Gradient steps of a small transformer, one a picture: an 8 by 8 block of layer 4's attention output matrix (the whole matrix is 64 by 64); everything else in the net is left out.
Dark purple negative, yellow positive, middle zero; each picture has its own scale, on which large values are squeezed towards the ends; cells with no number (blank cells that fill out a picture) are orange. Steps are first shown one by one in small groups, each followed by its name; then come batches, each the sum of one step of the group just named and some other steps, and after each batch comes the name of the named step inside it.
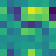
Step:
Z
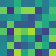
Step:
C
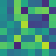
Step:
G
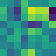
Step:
Z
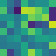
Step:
Z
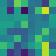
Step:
G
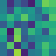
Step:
C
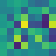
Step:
G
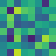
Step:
C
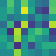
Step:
C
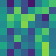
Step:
G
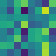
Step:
G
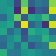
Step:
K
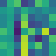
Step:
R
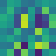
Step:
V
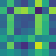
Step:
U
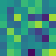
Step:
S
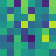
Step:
K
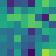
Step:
S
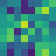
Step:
R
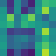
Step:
R
